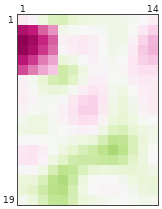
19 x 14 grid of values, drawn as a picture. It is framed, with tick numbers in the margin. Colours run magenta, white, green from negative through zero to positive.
Histogram: skewed, a long tail of low values. Ninth with the lowest average: top left. Roughest part: top left. Odd patch: lower, in the top left.
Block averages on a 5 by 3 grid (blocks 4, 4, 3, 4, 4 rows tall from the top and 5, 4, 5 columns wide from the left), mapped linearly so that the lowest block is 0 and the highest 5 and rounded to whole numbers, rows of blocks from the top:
033 / 233 / 324 / 355 / 544
